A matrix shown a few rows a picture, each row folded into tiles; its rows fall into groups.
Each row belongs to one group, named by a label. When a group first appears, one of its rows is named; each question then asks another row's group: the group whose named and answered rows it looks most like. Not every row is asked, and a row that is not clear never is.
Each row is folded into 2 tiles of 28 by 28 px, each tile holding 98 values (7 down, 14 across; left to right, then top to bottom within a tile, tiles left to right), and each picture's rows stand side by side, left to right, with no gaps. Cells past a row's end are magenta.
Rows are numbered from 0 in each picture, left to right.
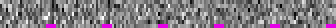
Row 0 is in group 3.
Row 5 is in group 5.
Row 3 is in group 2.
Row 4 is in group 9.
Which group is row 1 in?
3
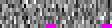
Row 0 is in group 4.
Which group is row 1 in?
3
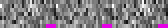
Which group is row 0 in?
2
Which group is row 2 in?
2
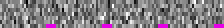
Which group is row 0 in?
9
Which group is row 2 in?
2
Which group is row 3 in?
4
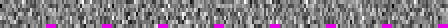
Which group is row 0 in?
5
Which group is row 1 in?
4
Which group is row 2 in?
5
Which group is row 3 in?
2
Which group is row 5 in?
4
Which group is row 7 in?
5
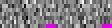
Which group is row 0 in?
4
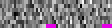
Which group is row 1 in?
4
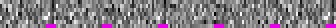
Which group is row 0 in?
3
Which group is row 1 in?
2
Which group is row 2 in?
3
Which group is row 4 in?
3
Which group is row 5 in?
3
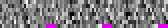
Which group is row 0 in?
4
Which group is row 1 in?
5
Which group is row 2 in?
5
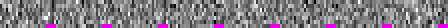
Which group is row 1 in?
9
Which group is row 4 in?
2
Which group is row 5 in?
9
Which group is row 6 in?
5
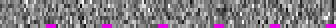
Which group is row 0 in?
4
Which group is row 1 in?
4
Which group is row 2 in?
2
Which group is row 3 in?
2
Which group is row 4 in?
3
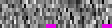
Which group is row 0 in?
4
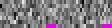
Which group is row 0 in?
5
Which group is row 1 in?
9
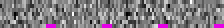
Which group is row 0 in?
5
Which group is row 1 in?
3
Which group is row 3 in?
5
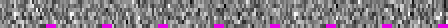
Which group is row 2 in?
9
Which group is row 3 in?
2
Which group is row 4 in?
5
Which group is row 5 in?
2
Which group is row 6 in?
5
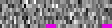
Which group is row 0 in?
4
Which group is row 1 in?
2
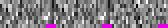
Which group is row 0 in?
3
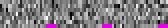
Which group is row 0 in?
3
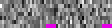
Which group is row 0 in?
2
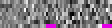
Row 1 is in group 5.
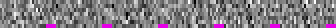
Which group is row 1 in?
5
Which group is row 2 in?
5
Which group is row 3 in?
9
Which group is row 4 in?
4
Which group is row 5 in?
4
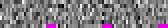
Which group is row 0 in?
5
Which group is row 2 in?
4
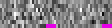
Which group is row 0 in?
2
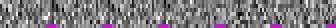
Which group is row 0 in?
3
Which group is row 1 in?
3
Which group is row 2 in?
3
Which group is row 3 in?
5
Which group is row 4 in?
5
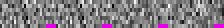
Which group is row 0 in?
4
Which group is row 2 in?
5
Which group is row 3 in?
2
